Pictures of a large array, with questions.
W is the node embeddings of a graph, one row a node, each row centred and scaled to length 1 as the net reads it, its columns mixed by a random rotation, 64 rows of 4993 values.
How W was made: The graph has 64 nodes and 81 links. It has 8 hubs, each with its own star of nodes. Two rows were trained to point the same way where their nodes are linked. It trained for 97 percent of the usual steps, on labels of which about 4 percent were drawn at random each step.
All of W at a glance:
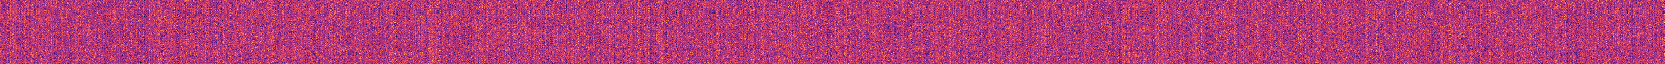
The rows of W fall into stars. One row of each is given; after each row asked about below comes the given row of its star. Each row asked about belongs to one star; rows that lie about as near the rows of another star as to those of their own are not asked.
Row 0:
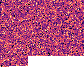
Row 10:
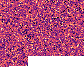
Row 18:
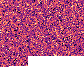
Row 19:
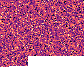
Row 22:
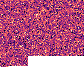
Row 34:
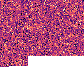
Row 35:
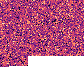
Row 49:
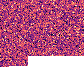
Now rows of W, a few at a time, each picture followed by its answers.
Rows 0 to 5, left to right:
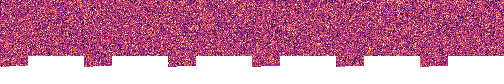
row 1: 19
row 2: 34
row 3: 34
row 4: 49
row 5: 10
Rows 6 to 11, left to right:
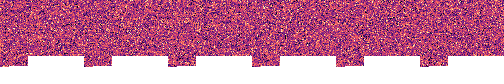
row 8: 18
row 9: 49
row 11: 18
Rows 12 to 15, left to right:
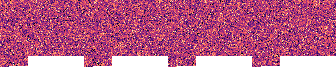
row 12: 10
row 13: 18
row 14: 35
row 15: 49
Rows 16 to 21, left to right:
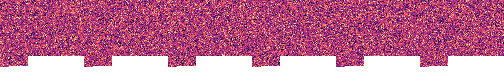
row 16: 18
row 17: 35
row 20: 22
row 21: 49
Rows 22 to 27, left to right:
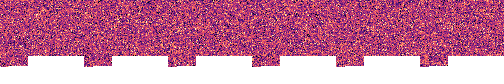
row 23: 19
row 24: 34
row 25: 49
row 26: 0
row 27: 0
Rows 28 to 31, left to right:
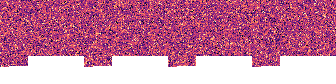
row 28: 19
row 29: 0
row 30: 22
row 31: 35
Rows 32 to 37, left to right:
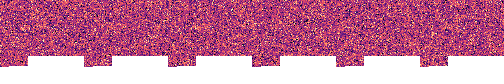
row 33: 34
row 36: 35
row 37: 0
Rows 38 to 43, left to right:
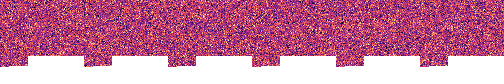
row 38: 34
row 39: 0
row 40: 22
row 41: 0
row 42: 49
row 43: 0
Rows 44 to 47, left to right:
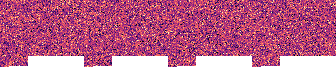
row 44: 22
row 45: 19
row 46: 18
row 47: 19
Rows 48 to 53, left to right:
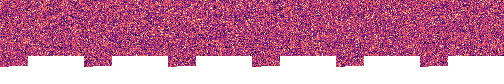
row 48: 49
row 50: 19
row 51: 34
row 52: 35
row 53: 22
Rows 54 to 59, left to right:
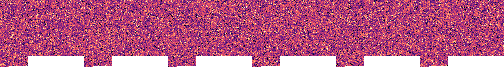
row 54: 35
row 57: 19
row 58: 22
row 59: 10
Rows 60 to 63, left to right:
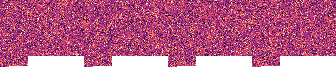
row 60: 49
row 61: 35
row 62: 49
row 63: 19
